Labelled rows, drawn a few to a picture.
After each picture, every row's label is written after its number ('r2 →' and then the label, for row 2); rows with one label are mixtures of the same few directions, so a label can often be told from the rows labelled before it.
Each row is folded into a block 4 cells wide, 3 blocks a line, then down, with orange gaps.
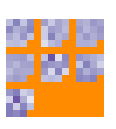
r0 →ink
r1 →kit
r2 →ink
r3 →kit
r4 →ink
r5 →ink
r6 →ink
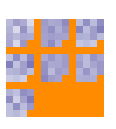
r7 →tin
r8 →tin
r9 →ink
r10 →ink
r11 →kit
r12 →ink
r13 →ink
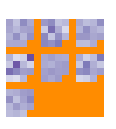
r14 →ink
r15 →ink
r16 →kit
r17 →kit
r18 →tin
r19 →kit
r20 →ink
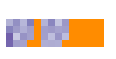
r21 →kit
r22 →ink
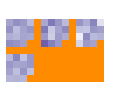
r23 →kit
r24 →kit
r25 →kit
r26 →ink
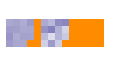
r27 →kit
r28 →tin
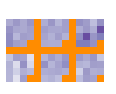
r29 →kit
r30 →ink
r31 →tin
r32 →tin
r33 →ink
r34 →kit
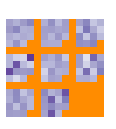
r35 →tin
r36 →ink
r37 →ink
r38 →kit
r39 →kit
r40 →ink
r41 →ink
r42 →tin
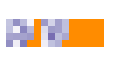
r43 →tin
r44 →kit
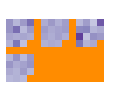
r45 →tin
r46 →ink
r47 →kit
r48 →ink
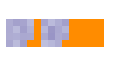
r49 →tin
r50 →kit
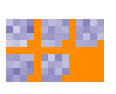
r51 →ink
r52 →kit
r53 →ink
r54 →tin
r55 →ink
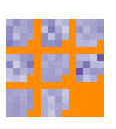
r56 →kit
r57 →ink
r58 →ink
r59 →ink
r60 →ink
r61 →kit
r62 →tin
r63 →tin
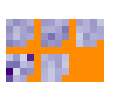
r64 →kit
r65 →tin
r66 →kit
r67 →kit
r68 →tin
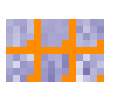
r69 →tin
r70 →kit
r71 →ink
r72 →tin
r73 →tin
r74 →kit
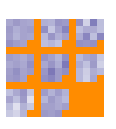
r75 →kit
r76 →ink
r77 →ink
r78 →tin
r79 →tin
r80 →tin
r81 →tin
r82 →ink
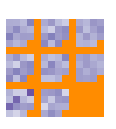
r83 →kit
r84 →tin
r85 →ink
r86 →tin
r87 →kit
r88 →ink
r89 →kit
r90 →kit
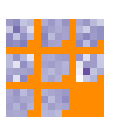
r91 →ink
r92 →kit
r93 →tin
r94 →tin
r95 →tin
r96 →kit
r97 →ink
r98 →ink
